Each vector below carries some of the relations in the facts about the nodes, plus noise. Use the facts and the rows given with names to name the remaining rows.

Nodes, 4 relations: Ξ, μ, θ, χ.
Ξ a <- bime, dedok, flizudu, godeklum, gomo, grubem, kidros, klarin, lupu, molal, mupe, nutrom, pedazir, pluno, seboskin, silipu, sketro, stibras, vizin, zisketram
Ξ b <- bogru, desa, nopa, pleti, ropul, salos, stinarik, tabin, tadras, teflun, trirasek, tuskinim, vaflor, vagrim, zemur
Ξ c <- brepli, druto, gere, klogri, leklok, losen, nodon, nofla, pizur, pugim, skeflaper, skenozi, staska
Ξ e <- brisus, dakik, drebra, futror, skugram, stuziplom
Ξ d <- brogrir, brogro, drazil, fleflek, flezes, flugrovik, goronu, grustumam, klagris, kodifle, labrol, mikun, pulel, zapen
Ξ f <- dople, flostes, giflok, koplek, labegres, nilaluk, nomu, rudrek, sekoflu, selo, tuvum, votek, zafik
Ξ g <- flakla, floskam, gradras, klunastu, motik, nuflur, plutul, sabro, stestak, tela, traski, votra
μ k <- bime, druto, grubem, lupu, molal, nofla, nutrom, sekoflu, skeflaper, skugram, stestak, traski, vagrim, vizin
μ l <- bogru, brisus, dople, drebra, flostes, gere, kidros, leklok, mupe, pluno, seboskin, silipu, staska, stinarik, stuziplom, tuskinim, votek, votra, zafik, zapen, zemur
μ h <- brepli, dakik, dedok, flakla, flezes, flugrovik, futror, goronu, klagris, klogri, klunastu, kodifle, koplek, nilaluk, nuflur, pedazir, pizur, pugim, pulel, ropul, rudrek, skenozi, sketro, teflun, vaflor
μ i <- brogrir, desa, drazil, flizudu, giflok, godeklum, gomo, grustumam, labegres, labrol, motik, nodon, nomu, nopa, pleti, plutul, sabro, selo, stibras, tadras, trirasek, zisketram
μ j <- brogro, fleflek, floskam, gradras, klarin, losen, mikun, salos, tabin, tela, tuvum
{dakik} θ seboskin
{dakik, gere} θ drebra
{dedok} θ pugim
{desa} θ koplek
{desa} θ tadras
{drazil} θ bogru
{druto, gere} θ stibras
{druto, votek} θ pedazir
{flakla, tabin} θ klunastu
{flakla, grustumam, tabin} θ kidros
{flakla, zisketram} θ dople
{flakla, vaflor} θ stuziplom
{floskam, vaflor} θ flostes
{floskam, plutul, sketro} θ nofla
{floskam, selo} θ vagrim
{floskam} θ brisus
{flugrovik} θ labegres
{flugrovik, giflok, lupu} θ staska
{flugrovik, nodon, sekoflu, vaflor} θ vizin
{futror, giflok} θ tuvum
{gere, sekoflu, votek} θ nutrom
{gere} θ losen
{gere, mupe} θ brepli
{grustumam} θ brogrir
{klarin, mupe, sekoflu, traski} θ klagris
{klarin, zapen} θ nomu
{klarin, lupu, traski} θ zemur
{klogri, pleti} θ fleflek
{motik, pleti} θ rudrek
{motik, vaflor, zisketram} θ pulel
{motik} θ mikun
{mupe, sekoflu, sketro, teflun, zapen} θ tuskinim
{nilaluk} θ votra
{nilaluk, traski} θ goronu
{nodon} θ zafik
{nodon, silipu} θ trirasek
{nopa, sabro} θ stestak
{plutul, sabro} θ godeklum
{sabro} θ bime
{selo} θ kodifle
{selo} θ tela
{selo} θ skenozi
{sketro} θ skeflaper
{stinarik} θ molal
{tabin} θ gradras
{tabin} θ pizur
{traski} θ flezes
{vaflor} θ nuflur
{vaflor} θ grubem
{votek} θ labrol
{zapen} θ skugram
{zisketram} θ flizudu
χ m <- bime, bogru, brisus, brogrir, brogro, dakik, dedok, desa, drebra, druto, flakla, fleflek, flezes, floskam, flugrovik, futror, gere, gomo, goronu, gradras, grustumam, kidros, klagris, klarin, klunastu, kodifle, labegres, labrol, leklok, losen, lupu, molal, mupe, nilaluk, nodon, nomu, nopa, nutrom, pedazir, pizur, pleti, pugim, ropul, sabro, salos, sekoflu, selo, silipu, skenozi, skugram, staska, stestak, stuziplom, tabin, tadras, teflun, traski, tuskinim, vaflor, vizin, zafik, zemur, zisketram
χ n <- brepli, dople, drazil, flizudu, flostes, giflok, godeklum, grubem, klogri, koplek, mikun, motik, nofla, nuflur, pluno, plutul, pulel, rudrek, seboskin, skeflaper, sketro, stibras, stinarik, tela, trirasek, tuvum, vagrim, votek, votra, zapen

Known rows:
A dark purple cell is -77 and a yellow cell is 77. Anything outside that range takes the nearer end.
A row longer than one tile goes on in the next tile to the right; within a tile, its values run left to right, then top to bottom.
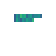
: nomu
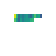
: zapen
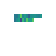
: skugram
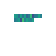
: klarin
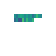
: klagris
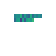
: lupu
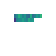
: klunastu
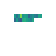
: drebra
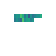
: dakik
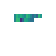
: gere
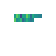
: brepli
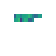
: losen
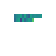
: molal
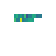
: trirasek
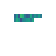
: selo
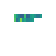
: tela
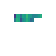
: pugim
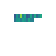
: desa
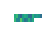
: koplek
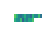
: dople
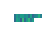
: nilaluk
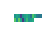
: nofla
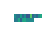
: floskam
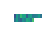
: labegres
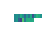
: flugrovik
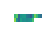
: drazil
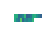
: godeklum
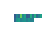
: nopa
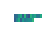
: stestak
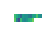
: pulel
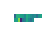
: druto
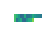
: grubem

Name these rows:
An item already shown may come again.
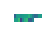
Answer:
losen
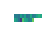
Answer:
fleflek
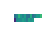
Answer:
klunastu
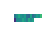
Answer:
klunastu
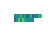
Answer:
tabin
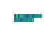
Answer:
zisketram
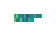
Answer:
motik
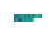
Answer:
kodifle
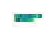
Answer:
pulel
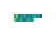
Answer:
giflok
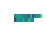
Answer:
flakla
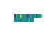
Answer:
pleti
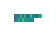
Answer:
salos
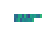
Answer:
stestak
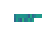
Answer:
dedok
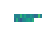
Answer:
zafik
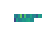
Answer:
zemur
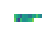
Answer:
pulel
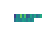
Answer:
tadras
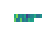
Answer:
motik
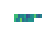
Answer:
plutul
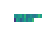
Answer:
kidros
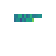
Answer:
vizin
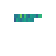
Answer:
bogru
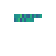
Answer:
traski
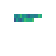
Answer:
stuziplom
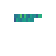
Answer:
bogru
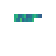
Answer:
godeklum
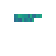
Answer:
pedazir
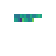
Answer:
fleflek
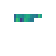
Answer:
leklok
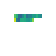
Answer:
mikun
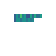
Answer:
sabro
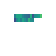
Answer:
flakla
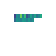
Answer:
tadras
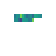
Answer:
labrol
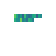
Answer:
stinarik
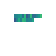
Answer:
gradras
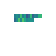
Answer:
tabin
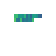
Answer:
stibras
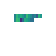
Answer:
gere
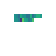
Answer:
brogro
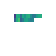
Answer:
pizur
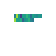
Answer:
klogri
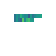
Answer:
futror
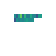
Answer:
tuskinim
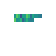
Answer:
brepli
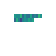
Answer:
silipu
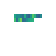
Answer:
vagrim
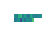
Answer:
nutrom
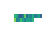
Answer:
tuvum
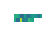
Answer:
nuflur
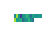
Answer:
klogri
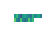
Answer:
rudrek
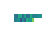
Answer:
vizin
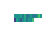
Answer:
kidros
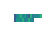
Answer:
ropul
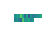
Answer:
dakik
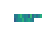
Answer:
teflun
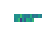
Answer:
sekoflu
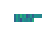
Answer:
gomo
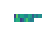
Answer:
nodon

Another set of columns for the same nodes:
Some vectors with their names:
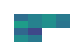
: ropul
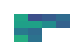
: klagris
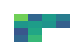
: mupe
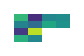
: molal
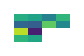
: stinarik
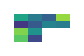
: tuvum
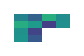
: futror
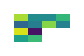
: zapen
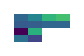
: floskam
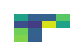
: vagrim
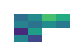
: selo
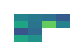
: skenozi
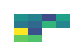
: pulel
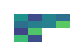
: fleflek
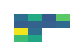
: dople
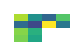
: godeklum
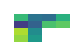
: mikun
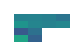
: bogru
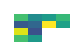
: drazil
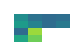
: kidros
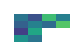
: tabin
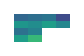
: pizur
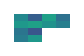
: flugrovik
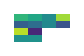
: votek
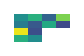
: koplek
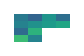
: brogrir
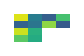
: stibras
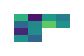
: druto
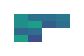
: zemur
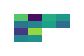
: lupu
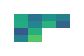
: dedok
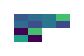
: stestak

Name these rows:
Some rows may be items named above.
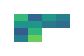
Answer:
silipu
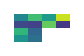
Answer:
plutul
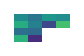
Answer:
brisus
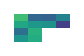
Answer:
pedazir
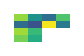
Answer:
godeklum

